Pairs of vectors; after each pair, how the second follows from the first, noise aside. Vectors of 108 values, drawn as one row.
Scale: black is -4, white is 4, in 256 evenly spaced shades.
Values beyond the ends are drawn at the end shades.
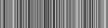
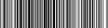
scaled up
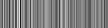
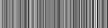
wrapped around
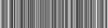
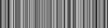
negated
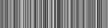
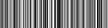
scaled up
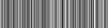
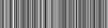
reversed
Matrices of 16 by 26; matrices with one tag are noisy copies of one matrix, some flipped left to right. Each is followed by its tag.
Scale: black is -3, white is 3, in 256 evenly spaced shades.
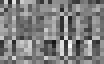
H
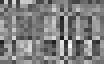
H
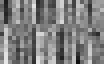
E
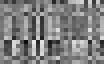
H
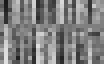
E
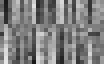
E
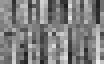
E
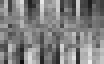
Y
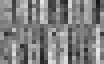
E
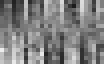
Y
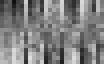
Y
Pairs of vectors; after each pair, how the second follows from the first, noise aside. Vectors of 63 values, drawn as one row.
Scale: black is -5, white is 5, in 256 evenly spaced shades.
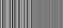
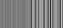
reversed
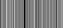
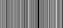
reversed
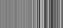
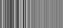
reversed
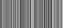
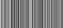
reversed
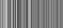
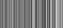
reversed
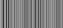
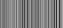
reversed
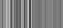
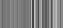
reversed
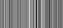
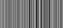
sign-scrambled
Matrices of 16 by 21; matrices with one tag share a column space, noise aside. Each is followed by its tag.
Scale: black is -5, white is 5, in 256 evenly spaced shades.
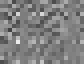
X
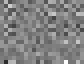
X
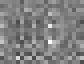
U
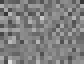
X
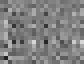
U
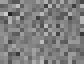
X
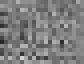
U
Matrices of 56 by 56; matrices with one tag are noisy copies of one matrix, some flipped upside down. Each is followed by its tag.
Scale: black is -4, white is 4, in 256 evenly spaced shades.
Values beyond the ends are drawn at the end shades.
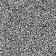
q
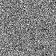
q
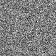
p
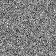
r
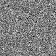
p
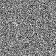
p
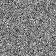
r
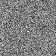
q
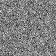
r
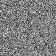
r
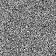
q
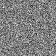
p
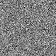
q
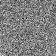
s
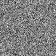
r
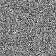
p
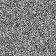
r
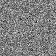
p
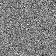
q
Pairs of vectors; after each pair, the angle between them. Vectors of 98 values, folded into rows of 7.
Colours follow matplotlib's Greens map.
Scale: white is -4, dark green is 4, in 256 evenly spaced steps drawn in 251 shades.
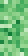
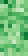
partly opposed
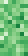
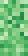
nearly parallel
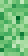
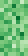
nearly parallel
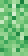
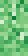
nearly parallel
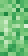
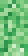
partly opposed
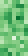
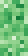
nearly parallel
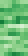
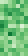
partly aligned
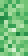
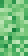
partly opposed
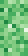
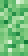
partly aligned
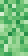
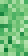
partly opposed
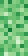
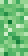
nearly opposite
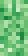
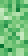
nearly opposite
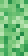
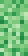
orthogonal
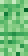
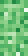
nearly opposite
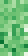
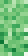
nearly parallel
